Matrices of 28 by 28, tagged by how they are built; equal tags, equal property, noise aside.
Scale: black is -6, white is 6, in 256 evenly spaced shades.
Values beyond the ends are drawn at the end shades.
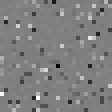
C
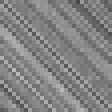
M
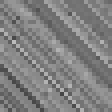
M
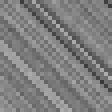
M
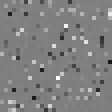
C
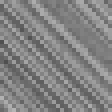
M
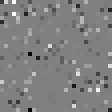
C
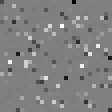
C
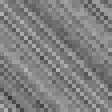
M
